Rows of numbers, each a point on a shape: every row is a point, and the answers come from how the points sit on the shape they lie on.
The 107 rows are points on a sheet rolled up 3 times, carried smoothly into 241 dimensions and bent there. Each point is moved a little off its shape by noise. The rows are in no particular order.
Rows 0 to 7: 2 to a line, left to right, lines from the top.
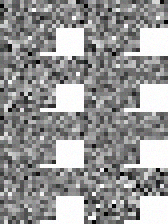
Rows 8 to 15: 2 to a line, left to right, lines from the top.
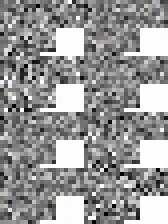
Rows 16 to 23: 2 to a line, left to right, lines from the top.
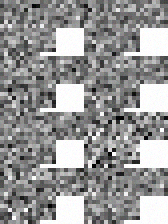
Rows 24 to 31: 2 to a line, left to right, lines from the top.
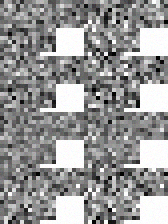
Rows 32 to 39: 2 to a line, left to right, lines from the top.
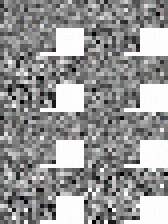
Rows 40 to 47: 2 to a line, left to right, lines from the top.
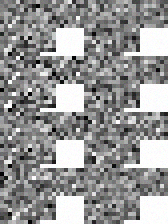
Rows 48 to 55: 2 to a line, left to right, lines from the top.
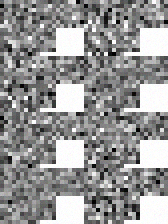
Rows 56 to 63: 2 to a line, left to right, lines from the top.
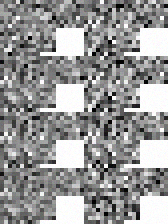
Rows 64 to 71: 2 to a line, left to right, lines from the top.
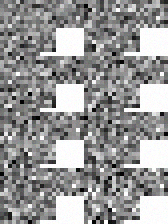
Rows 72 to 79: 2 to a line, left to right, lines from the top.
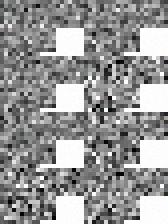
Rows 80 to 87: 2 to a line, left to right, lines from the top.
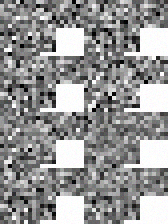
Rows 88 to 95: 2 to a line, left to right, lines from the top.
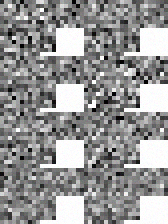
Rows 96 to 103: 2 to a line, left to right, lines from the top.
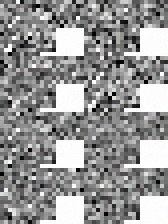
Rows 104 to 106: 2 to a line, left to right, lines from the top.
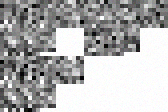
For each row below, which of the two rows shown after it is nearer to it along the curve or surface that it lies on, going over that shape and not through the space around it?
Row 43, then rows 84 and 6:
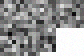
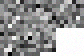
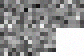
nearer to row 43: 84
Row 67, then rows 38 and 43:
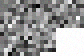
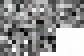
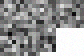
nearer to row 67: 43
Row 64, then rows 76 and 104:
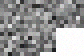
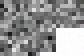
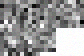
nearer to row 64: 76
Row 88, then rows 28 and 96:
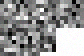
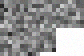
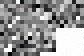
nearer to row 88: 96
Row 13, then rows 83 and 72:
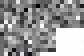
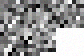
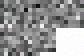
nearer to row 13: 72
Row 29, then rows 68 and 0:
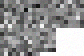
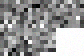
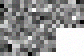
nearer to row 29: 68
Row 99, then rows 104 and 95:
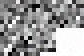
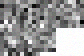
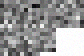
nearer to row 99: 104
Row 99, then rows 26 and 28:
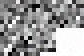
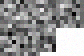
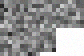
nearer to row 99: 26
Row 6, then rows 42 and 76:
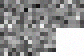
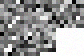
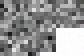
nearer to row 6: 76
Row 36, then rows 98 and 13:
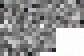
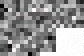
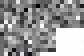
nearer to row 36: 13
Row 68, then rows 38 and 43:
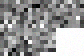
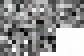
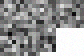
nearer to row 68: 43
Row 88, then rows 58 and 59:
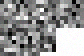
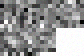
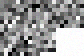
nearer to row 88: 59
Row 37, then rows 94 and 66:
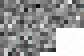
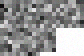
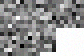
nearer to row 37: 94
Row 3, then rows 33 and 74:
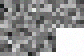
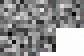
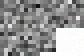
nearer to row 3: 33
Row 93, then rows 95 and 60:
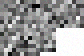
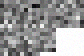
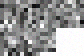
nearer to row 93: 60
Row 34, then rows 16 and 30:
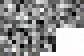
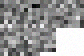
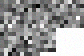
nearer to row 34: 30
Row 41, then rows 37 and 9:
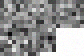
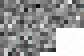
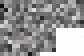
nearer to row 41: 9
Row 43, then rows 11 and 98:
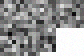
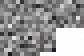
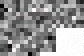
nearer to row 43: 11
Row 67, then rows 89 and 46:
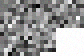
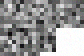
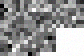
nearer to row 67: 89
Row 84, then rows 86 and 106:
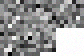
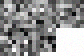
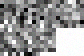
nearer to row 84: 86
